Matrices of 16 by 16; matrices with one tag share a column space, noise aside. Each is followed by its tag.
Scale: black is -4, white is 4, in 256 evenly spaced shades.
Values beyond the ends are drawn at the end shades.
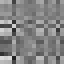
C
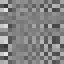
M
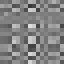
M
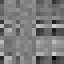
C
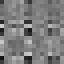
C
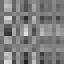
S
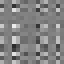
M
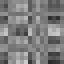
S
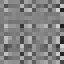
M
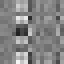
S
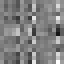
S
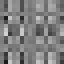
S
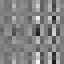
S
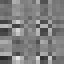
C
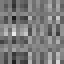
S
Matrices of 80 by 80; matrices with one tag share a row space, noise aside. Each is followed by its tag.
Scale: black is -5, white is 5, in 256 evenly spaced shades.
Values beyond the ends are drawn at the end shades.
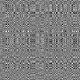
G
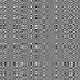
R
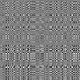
G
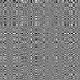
R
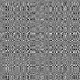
G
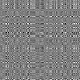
G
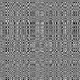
G
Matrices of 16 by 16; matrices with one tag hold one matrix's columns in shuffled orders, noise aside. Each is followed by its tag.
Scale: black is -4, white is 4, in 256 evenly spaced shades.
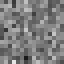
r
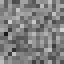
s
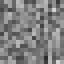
r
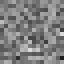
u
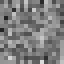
r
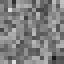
r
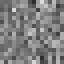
r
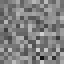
u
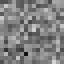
s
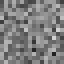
s
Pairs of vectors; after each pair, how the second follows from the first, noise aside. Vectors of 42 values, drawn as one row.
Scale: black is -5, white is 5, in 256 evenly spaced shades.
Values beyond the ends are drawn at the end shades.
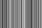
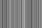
shrunk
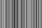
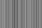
shrunk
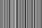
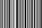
scaled up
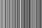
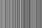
shrunk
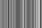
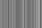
shrunk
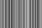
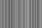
shrunk
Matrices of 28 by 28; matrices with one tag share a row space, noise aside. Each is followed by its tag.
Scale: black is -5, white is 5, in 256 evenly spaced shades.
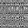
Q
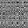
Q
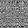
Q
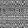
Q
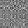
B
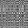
Q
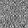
B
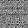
Q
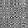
B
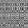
Q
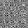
B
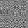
B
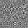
B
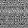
Q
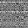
Q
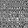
Q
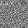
B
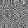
B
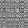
Q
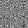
B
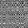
Q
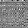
Q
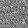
B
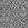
B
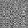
B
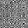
B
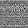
Q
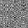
B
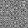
B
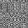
B
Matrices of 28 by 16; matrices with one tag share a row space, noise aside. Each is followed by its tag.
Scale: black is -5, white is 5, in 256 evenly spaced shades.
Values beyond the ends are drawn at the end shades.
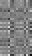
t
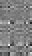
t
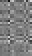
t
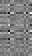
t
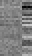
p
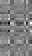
t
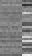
p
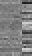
p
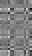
t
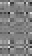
t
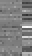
p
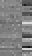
p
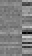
p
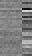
p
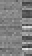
p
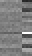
p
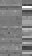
p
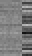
p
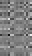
t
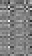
t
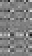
t
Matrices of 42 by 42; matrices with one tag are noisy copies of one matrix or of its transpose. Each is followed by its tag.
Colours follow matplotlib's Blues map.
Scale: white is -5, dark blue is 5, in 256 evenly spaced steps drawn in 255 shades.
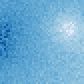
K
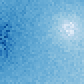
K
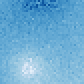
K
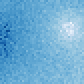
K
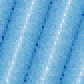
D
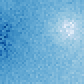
K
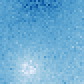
K
